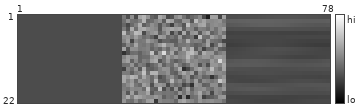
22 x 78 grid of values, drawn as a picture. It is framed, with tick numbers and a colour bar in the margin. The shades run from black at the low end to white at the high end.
It is made of 1 by 3 panels. Panel 1,1: low, flat. Panel 1,2: middling, fine-grained, strong in contrast. Panel 1,3: low, streaked across, faint in contrast.
